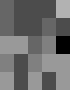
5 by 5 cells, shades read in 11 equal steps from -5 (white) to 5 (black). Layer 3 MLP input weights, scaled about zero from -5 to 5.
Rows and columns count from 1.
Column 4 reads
2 1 0 -1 2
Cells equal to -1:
7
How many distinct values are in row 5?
2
